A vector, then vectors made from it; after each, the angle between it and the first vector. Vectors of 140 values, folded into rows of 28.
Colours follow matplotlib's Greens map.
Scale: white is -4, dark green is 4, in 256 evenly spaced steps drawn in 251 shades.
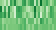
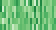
partly aligned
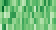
partly opposed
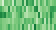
partly aligned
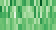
nearly parallel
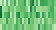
partly aligned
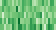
orthogonal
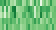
nearly opposite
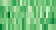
partly aligned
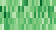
partly aligned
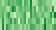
orthogonal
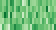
orthogonal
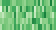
partly opposed
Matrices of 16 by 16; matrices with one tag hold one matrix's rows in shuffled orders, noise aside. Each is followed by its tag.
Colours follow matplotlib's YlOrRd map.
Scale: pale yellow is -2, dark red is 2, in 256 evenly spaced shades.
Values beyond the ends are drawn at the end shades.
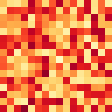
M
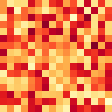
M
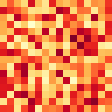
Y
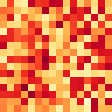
M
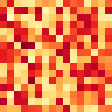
Y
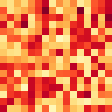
M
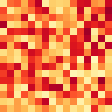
M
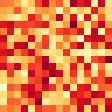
M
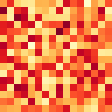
Y
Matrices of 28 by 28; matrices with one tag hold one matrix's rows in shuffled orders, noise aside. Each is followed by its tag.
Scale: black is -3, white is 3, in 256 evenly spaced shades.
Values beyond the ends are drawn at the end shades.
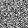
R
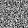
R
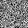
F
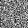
F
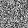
R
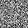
R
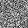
R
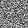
R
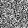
F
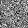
F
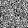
F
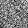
F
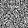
R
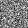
F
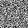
R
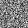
R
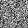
F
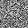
R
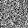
F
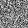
R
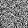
F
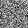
F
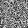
F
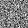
R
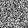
R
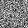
R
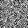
F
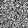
F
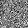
F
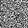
F
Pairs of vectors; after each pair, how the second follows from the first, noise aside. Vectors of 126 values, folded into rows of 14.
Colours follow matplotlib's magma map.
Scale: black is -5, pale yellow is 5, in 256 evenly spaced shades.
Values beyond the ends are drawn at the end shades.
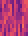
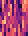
scaled up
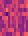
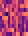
scaled up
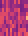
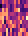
scaled up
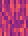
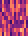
scaled up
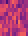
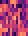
scaled up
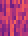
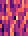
scaled up
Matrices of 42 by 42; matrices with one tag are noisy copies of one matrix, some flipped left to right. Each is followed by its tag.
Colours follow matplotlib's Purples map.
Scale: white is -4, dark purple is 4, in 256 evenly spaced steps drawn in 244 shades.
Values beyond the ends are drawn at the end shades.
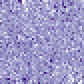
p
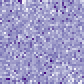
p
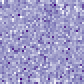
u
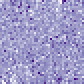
p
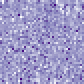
u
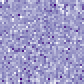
u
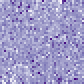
p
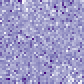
p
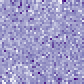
p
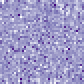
u
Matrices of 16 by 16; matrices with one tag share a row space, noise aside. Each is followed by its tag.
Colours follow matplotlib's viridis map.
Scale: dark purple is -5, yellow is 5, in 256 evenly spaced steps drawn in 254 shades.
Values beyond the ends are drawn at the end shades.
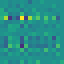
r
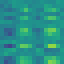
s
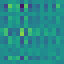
r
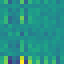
r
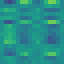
s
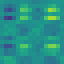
s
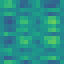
s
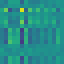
r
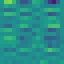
s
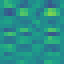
s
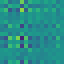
r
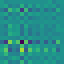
r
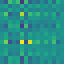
r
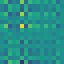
r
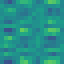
s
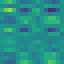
s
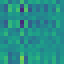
r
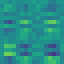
s
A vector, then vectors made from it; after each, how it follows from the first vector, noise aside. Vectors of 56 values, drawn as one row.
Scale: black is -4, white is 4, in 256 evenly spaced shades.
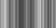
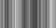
reversed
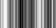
scaled up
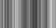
reversed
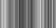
copied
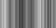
copied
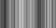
negated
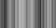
negated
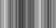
copied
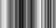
scaled up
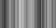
negated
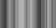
negated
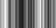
scaled up
